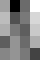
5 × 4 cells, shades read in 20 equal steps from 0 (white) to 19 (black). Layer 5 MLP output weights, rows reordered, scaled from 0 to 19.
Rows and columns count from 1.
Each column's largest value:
12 19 12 14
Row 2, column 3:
10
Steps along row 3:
up up down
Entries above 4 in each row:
3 3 3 4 4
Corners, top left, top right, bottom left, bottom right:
7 0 9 14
